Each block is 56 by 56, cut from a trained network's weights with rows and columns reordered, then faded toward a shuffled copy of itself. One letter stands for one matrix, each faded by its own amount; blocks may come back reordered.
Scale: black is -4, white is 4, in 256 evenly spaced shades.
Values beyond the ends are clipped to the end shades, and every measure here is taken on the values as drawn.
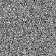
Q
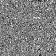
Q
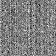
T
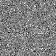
Q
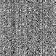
T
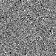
Q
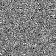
Q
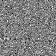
Q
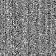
T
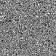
Q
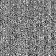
T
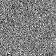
Q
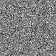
Q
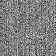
T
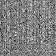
T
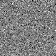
Q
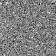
Q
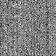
T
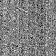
T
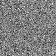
Q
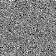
Q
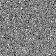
Q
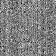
T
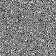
Q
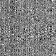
T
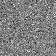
Q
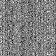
T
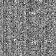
T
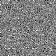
Q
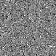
Q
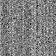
T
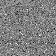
Q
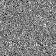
Q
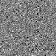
Q
